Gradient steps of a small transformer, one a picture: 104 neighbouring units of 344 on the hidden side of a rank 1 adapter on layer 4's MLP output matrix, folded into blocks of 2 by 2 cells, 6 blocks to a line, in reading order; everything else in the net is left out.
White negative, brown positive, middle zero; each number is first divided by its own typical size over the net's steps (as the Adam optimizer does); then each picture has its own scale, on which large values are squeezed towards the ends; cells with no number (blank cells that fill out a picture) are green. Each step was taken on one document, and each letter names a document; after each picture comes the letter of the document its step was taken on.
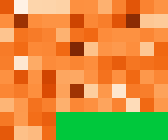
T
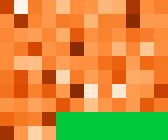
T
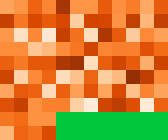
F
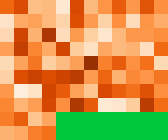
F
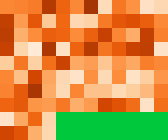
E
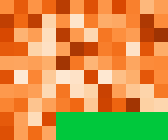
E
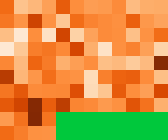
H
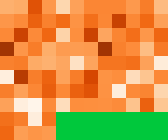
H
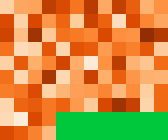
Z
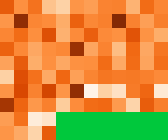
T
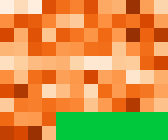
Z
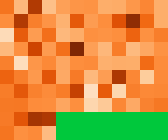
T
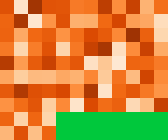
Z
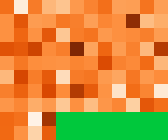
T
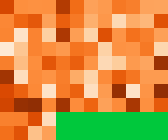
H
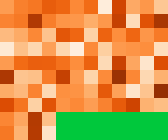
Z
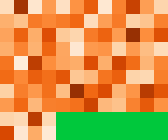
Z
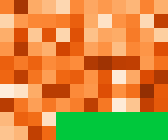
F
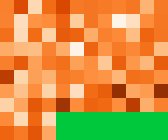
T
